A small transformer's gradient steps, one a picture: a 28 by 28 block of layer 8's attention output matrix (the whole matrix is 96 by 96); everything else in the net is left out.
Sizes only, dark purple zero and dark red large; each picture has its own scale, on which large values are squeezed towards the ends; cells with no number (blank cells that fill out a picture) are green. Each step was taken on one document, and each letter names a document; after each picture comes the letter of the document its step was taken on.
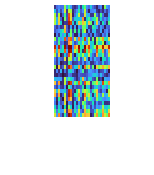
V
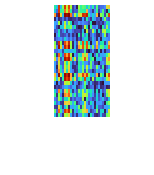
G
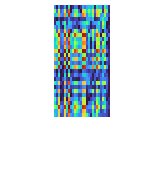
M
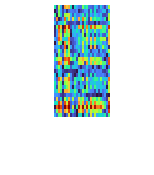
G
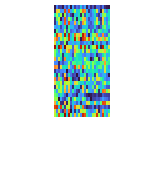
M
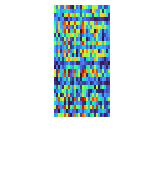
M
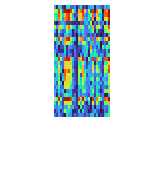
G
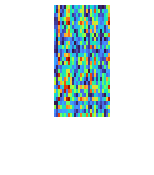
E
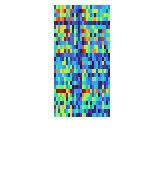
V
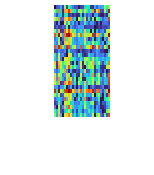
E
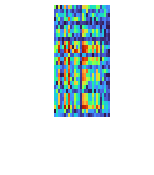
M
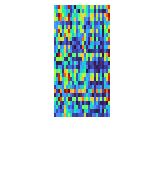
E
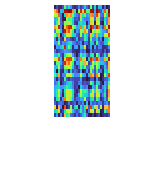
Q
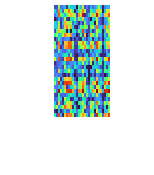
Q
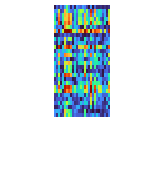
E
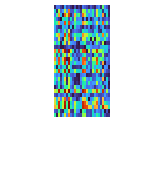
M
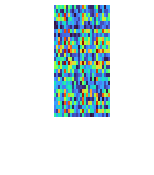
V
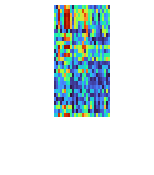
G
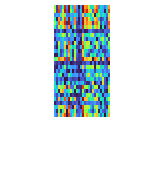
V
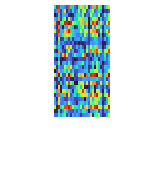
Q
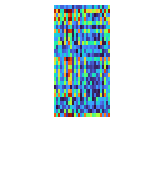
E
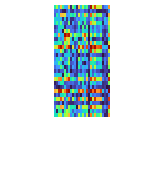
G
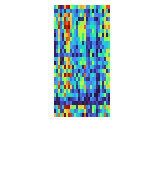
E
